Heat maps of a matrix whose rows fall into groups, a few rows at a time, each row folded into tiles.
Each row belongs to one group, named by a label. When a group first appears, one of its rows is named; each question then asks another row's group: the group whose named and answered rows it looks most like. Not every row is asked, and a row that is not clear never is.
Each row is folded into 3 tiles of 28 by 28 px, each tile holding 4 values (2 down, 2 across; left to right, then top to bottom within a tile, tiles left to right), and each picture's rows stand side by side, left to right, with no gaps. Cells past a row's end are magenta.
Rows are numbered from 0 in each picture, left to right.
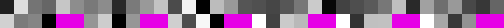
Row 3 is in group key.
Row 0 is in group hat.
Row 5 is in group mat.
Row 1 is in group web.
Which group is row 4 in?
key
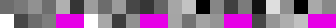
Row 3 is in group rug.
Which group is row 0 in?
key
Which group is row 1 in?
mat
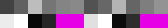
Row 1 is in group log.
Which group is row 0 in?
log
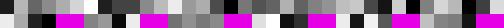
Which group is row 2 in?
mat
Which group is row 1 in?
web
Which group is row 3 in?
log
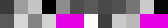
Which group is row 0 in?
rug
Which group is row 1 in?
key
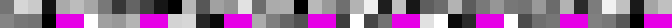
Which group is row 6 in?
key
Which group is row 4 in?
rug
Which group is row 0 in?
hat
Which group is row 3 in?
hat
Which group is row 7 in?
hat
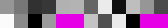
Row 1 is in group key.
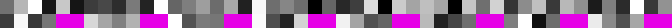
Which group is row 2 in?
key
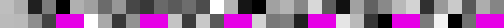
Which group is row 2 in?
key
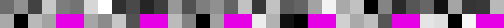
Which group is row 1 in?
mat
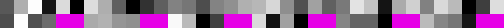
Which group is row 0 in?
rug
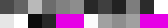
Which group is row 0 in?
log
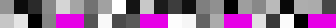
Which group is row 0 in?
web
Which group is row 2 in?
log
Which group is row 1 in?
rug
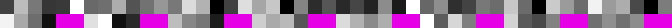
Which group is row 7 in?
mat
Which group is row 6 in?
web
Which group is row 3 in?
mat
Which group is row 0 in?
hat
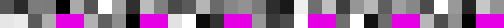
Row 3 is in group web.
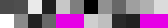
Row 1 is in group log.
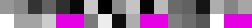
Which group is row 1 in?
web
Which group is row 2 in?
web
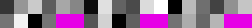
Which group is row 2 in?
rug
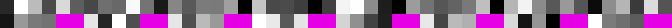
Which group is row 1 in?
key
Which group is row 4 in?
mat
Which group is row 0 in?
rug
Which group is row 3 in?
mat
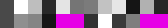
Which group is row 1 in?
rug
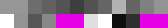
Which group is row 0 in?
mat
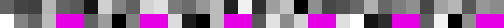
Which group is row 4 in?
log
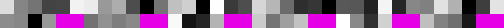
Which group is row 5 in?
hat
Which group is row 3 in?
mat
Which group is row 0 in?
web
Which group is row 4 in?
web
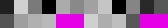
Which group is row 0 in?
rug
